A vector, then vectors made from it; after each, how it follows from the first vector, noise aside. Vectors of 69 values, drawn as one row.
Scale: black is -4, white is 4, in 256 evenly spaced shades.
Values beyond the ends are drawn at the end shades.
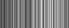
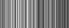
reversed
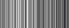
reversed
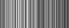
reversed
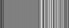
partly zeroed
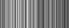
reversed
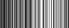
scaled up
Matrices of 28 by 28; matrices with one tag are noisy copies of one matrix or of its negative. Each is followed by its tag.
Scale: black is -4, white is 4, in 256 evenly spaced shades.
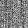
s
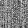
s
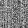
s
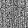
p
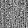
p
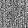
p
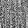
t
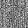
p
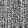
s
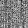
s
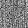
p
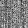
s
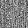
p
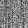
s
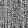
s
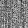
s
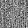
p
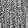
t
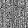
p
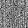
p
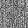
p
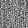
p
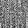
t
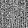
p
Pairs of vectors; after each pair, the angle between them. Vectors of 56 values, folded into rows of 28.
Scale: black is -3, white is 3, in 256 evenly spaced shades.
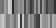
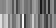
partly aligned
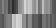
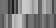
nearly parallel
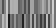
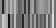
nearly parallel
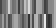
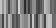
nearly opposite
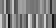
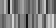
orthogonal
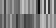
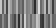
partly opposed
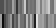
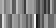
nearly opposite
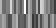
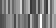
orthogonal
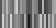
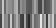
nearly parallel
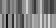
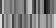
partly aligned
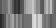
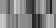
nearly opposite
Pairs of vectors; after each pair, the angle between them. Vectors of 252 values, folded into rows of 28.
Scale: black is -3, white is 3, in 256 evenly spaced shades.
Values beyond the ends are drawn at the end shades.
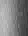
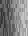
nearly opposite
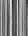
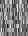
partly aligned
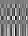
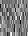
partly opposed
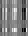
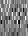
orthogonal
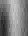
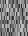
orthogonal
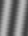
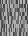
orthogonal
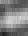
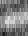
nearly parallel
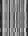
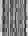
nearly opposite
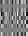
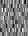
orthogonal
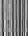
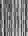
nearly opposite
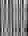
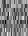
orthogonal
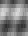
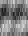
nearly opposite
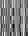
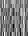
nearly parallel
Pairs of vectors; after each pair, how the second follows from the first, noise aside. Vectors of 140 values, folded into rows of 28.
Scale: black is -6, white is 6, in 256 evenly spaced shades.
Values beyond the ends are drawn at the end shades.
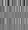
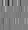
partly zeroed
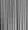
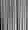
scaled up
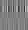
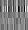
scaled up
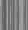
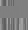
partly zeroed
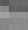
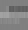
partly zeroed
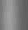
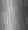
scaled up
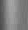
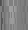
partly zeroed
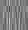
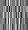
scaled up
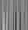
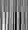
scaled up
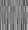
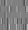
partly zeroed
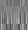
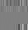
partly zeroed
